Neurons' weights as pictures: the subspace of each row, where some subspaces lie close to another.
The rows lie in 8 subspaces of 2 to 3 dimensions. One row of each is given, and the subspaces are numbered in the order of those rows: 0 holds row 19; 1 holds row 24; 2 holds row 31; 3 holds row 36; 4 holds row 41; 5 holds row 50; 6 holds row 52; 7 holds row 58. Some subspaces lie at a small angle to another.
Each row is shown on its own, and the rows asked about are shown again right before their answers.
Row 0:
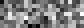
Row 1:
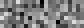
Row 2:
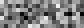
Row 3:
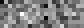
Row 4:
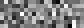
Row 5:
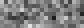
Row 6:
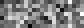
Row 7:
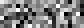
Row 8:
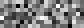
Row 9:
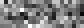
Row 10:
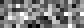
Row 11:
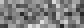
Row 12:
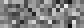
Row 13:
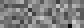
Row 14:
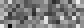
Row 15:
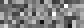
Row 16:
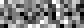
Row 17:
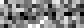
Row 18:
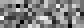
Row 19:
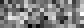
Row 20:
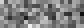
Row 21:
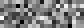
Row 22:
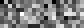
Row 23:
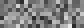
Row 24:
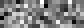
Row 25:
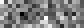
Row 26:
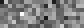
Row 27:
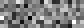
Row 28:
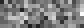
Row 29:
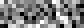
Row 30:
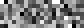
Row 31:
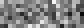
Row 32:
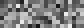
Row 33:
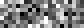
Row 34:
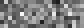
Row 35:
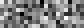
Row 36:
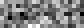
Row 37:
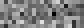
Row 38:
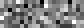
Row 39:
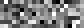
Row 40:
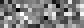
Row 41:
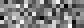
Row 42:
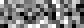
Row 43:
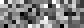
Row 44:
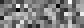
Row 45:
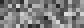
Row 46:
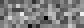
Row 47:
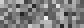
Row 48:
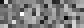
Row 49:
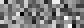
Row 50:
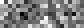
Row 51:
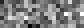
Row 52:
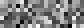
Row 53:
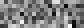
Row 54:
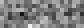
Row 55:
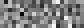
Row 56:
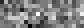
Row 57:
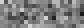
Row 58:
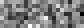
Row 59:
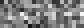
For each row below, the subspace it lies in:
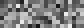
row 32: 6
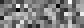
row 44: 1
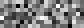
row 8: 4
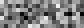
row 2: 4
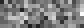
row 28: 0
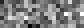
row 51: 7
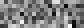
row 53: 2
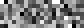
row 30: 6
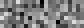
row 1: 1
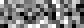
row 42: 2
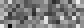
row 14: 5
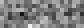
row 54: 3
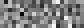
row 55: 1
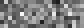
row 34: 4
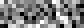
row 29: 2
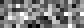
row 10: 3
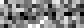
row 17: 3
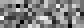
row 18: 4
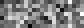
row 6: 7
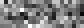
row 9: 0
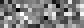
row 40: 1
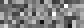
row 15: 3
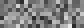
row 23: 6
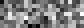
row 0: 7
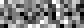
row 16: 2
